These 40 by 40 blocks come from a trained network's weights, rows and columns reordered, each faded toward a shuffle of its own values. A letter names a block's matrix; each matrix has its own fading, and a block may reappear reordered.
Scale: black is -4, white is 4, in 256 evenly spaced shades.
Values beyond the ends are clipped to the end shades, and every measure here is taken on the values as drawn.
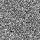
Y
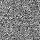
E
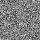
E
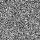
E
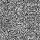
Y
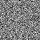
E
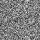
Y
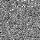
E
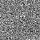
E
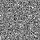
E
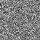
Y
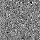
E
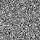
E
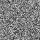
Y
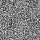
Y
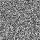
Y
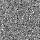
E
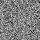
E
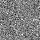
E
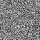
Y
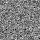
E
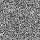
Y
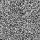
Y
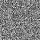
Y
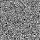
E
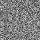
Y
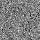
E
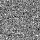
E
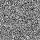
E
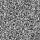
Y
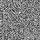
Y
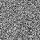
Y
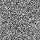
Y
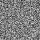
Y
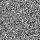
E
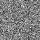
E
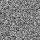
Y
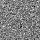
E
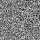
Y
